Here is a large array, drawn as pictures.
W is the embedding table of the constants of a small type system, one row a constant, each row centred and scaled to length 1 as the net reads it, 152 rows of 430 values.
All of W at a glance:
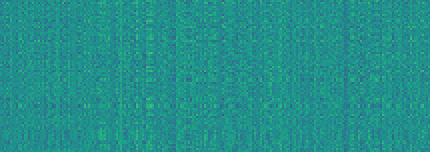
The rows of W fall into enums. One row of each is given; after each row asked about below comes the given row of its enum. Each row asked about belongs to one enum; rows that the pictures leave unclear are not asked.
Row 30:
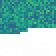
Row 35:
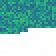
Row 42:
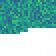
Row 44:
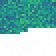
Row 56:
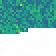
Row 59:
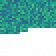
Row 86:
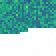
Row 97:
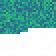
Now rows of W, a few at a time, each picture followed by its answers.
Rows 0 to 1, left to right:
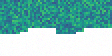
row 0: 42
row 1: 30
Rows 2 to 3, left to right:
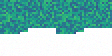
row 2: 97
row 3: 97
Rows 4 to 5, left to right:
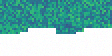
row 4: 56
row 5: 30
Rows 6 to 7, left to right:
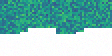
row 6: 44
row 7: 97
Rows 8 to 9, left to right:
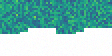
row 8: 86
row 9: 42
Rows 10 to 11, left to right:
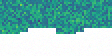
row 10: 56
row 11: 35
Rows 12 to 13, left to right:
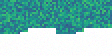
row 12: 97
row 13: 30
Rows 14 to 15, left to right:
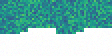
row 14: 44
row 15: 42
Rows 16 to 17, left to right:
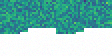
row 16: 97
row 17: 86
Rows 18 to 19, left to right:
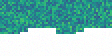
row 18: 35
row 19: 59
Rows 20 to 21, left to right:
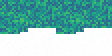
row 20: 35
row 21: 35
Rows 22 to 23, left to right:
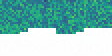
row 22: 56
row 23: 42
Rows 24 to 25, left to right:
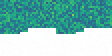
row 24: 97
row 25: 86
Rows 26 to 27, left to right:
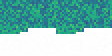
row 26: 56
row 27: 56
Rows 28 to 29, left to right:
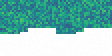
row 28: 35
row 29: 30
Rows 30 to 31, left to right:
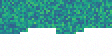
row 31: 59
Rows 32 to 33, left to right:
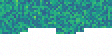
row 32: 86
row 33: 35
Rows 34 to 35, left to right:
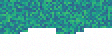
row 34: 97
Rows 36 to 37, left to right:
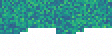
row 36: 30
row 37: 44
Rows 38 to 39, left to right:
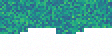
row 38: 35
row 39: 44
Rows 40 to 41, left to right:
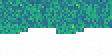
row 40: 56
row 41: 56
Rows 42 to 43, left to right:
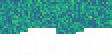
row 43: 86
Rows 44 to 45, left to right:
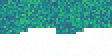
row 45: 30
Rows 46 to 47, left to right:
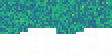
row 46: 35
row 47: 86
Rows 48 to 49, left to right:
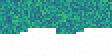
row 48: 42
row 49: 97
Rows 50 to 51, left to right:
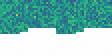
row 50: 86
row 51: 42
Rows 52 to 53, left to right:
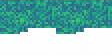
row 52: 35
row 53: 35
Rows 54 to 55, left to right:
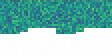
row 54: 42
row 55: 59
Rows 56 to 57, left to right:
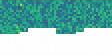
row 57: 59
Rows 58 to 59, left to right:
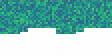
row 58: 35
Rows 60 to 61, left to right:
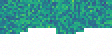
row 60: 44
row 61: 86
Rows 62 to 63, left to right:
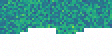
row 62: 44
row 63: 56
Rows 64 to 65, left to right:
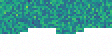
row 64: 86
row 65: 59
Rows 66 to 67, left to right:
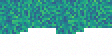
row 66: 42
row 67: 42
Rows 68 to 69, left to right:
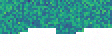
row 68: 86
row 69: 30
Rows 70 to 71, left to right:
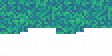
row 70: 35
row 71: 35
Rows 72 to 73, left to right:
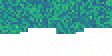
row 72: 56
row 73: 86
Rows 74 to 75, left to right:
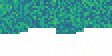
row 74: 86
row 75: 30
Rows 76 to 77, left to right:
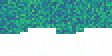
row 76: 44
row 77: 59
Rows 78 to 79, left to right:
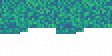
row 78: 30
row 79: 30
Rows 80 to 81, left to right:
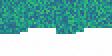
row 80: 30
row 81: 42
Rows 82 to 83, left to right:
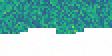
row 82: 86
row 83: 56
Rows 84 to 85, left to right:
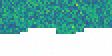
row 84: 30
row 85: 56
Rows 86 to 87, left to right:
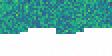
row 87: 44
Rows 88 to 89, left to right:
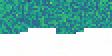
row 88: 86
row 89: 97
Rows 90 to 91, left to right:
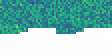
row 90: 56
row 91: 30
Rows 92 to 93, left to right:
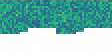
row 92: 86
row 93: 97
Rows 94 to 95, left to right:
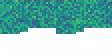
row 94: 86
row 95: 44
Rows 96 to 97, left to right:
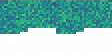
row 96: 44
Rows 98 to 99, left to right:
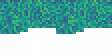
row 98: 42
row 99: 42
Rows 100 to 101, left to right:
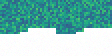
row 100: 59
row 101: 30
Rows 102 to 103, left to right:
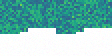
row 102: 56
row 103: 44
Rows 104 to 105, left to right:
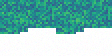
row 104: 35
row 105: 35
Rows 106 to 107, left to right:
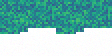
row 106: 35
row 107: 35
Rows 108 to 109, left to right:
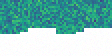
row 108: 42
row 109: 56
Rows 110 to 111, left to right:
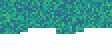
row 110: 97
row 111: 59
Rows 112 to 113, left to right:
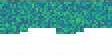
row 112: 59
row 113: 35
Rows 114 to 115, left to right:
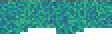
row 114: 44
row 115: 42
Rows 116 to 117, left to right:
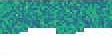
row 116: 86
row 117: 56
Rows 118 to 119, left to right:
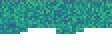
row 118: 30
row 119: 59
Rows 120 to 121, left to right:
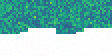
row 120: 86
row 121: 30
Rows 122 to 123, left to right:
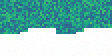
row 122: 97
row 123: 30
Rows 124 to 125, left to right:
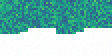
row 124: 86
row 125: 42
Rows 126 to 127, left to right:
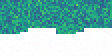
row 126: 42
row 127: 56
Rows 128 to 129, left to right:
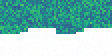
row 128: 56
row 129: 30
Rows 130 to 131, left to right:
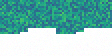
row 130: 35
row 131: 97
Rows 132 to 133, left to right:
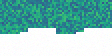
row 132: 56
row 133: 97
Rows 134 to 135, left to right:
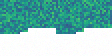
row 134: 97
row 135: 30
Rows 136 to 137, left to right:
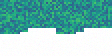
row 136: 97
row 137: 35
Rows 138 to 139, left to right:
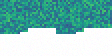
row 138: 97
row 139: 30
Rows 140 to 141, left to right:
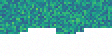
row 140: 59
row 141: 35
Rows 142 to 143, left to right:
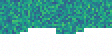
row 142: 42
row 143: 59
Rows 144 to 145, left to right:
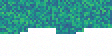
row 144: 35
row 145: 30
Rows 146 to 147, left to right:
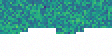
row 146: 56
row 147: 35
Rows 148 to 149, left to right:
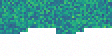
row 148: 30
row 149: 44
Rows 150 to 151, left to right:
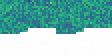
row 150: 86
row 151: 30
